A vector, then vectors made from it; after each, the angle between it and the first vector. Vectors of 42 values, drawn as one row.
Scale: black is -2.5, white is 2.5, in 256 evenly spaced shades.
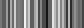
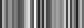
partly aligned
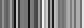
partly opposed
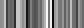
partly opposed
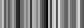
partly aligned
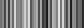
nearly parallel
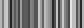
partly opposed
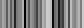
nearly opposite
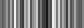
nearly parallel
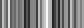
nearly opposite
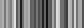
partly aligned
